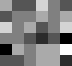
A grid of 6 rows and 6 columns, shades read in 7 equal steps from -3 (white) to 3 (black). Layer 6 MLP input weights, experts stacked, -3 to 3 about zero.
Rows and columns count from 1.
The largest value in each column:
3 1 1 2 1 3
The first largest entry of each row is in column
2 1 4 6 1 6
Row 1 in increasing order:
-2 -1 0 1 1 1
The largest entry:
3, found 2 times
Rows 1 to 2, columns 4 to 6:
-2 0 1 | -1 0 -1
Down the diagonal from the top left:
-1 0 -1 2 -1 2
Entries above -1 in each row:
4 4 3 6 2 4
